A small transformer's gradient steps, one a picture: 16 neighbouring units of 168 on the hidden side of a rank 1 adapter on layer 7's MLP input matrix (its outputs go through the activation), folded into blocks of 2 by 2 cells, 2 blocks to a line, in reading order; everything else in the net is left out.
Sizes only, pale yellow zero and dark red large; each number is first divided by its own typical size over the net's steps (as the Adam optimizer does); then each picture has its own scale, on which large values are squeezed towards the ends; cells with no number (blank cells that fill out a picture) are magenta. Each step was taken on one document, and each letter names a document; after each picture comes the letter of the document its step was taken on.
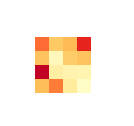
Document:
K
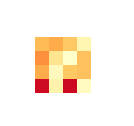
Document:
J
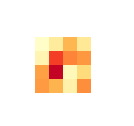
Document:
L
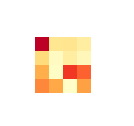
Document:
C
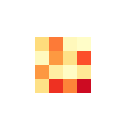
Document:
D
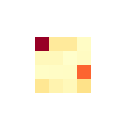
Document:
C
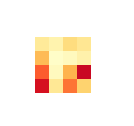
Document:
J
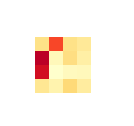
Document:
K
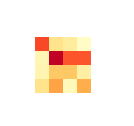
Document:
L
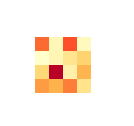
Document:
L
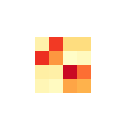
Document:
J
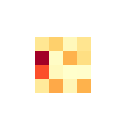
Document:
K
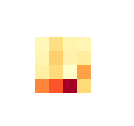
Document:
D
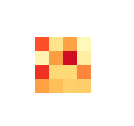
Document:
L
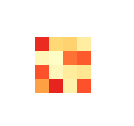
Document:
D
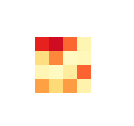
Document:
C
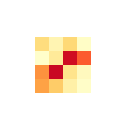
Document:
L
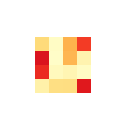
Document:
K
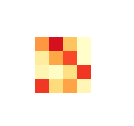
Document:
C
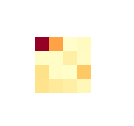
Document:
C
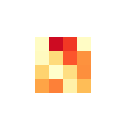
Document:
C
